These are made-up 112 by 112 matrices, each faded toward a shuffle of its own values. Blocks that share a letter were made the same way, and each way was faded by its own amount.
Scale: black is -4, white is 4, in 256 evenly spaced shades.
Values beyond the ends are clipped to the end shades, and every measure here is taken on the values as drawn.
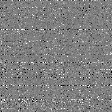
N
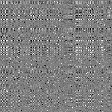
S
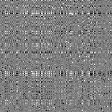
S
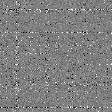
N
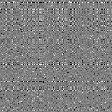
S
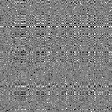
S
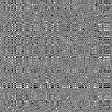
S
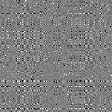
S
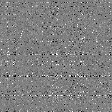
N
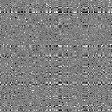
S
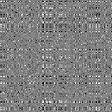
S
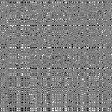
S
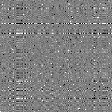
S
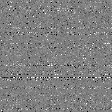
N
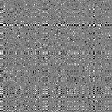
S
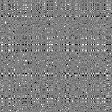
S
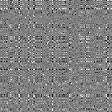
S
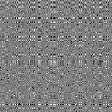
S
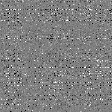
N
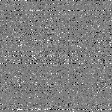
N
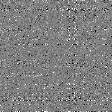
N
